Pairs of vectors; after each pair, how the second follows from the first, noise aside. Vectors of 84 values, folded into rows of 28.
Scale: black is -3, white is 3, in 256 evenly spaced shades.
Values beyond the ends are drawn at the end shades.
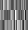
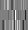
partly zeroed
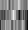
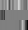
partly zeroed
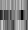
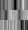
wrapped around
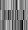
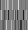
partly zeroed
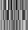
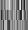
wrapped around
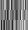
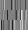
partly zeroed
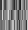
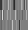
partly zeroed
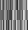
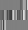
partly zeroed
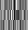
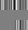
partly zeroed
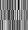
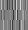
partly zeroed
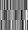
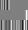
partly zeroed
